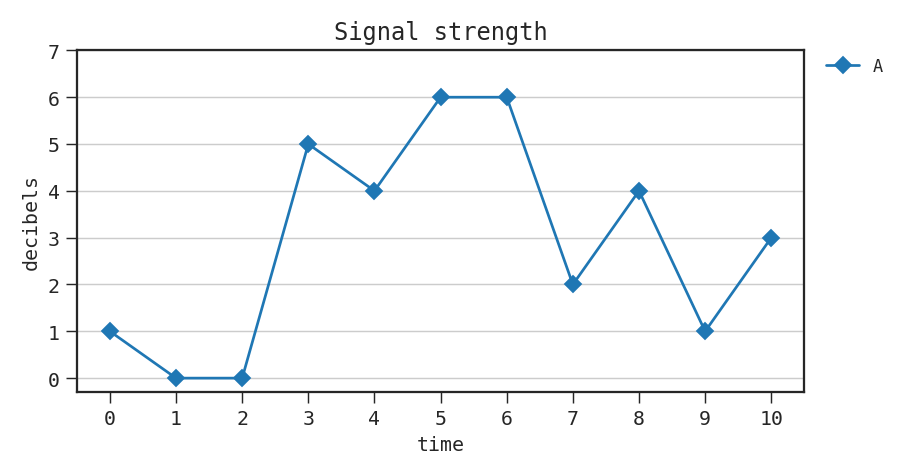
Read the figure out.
Title: Signal strength
x-axis: time, ticks 0 1 2 3 4 5 6 7 8 9 10
y-axis: decibels, ticks 0 1 2 3 4 5 6 7
Legend: A
Values:
A: 1 0 0 5 4 6 6 2 4 1 3
